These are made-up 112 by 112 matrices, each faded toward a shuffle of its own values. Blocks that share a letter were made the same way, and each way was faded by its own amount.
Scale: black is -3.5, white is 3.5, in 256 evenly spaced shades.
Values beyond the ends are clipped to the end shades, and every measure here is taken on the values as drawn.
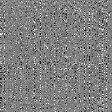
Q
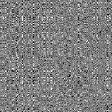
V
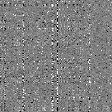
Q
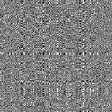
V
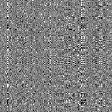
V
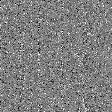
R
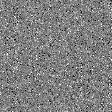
R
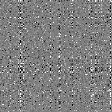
Q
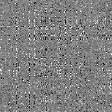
Q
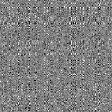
V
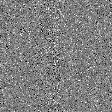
R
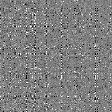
Q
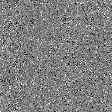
R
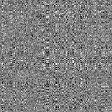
V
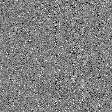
R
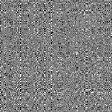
V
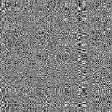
V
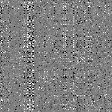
Q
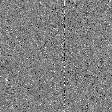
R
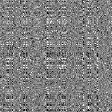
V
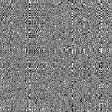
V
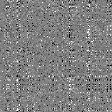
Q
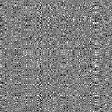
V
